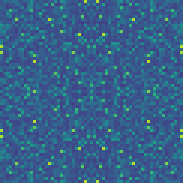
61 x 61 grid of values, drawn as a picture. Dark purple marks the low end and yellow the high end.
Overall the values sit about 30% of the way up the scale. Its left and right halves mirror each other, and so do its top and bottom. There are no regular stripes. No row or column stands out. The values are skewed, with a long tail toward high values.
